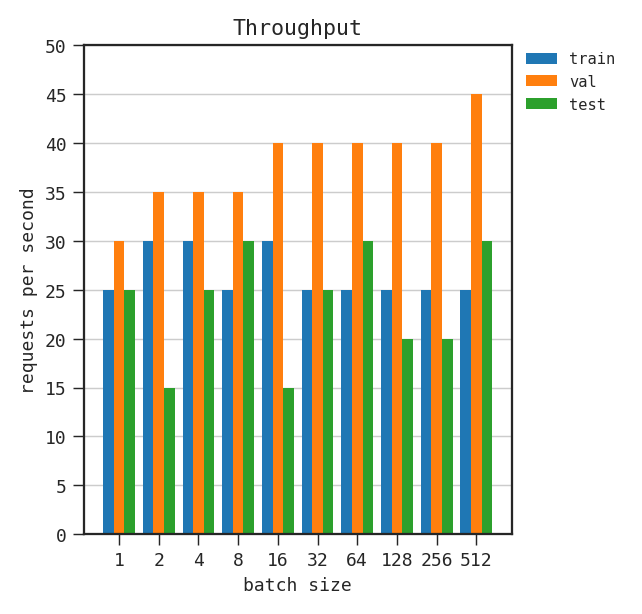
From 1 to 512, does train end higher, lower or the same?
the same
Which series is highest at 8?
val
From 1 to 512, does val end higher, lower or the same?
higher
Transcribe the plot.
Title: Throughput
x-axis: batch size, ticks 1 2 4 8 16 32 64 128 256 512
y-axis: requests per second, ticks 0 5 10 15 20 25 30 35 40 45 50
Legend: train, val, test
Values:
train: 25 30 30 25 30 25 25 25 25 25
val: 30 35 35 35 40 40 40 40 40 45
test: 25 15 25 30 15 25 30 20 20 30
